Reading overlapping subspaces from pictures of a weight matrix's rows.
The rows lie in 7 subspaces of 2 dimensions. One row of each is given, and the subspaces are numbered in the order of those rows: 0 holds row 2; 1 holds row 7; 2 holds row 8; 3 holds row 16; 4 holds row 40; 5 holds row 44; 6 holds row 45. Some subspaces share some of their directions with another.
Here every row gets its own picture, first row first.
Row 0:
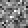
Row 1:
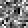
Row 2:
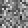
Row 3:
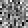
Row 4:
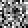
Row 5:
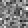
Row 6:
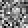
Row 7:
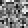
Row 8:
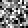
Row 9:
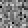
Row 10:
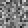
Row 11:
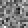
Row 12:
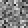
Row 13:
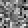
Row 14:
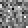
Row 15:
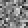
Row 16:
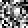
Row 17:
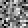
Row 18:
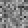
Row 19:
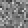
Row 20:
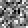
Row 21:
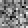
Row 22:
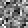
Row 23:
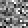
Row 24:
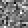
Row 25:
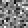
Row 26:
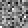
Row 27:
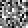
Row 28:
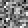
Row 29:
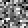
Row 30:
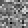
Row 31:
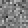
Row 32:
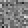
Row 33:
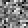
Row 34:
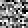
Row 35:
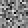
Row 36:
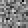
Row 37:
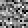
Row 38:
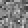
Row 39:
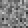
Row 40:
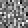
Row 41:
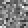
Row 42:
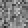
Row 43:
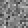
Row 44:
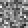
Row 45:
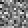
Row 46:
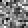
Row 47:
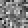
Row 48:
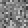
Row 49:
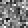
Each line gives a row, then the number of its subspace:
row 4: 3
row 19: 6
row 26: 3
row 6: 3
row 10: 3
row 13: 5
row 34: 1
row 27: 3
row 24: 6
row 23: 1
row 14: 5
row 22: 2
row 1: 2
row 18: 5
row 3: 4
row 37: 1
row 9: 5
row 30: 1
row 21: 2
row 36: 0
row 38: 1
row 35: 0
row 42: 4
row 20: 2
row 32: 5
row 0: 2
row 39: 2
